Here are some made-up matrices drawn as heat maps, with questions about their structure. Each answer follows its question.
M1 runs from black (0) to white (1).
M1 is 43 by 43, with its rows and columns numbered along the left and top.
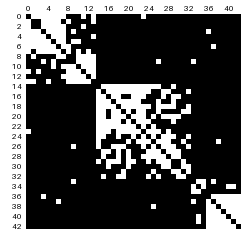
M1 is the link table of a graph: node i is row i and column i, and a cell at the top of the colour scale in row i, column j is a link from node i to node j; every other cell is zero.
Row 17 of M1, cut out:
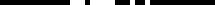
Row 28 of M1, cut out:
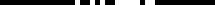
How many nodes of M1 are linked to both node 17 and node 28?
5
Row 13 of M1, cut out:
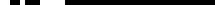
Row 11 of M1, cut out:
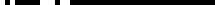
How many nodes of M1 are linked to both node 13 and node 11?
5
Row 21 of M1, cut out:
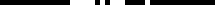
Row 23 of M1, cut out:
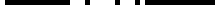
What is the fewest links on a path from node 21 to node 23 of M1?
1
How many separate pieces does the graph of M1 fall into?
1
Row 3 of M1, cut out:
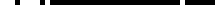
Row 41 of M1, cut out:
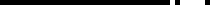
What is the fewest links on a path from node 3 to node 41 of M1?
2
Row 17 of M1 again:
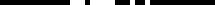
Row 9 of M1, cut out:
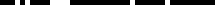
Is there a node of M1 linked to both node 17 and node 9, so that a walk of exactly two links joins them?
yes
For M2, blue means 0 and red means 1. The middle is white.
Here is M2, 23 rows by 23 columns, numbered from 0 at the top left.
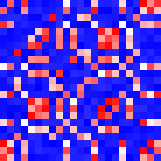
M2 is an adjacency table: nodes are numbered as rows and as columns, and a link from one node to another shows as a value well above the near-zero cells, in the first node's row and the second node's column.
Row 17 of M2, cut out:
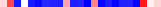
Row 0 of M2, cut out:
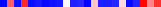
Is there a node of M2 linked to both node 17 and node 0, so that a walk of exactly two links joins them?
yes
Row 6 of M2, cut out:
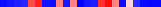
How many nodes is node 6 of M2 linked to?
8
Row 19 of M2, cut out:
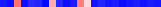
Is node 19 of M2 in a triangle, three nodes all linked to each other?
yes
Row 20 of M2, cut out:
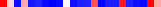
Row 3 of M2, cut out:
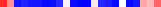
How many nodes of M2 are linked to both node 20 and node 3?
7
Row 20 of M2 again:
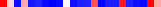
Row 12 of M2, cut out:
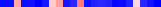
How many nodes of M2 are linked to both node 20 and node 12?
0
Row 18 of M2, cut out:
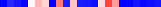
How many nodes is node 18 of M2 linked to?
8
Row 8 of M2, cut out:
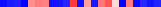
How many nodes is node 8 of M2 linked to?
9
